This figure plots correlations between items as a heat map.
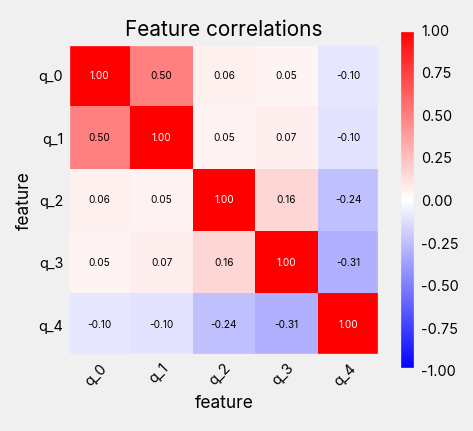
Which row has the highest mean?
q_1
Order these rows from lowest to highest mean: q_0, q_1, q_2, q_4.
q_4, q_2, q_0, q_1
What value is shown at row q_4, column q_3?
-0.31
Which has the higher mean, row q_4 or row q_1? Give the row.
q_1
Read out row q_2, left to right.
0.06 0.05 1.00 0.16 -0.24
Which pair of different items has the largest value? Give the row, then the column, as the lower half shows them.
q_1, q_0
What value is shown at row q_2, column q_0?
0.06
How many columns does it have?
5
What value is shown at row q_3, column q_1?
0.07
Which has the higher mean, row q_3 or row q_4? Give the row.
q_3
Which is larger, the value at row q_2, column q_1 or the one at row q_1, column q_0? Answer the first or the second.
the second
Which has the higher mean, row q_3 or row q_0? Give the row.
q_0
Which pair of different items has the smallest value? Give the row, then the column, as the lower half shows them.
q_4, q_3
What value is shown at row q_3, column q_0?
0.05
